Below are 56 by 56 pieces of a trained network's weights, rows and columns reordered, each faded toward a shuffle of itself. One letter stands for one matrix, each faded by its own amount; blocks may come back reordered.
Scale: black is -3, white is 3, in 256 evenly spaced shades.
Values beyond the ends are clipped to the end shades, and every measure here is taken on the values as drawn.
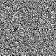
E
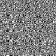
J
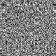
E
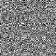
J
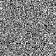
E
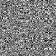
J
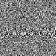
J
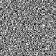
E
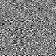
J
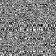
J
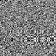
J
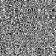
J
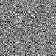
J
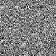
E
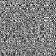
J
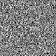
E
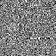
E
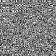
J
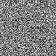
E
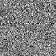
E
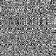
J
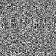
E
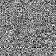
E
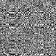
J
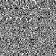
J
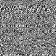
J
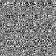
J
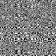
J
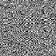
J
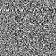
E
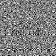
J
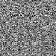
E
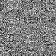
E
